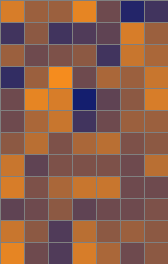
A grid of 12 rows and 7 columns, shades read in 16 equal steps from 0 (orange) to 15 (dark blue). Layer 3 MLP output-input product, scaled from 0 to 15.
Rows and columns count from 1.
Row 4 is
13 6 0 9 5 6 3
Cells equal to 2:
6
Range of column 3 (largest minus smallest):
12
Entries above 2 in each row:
5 6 7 6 4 7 7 7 6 7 7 5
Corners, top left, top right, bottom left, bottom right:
2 12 1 7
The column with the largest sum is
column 5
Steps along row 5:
down up up down down down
